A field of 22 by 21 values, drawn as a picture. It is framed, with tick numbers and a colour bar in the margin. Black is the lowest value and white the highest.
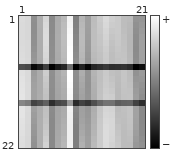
Overall the values sit about 70% of the way up the scale. The values are skewed, with a long tail toward low values. Rows 9 and 15 differ from the rows beside them. There is no overall slope.
